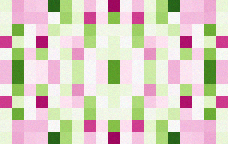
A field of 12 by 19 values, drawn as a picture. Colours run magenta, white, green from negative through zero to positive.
Mirror symmetry: left to right and top to bottom. Seam: none. Average level on the scale: 50%.
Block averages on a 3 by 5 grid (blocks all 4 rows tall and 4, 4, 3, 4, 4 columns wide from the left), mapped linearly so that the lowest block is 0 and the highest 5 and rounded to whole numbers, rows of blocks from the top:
05250 / 52525 / 05250
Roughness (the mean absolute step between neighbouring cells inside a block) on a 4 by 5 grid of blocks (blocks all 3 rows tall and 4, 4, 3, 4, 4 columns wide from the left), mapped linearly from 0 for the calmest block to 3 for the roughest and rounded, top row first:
01210 | 31013 | 31013 | 01210
